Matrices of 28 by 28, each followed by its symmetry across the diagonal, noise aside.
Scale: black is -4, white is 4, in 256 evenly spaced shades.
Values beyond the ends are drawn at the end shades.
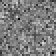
symmetric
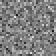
antisymmetric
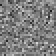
neither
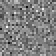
antisymmetric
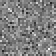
symmetric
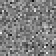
antisymmetric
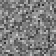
symmetric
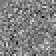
symmetric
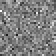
neither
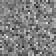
antisymmetric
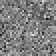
neither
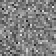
neither
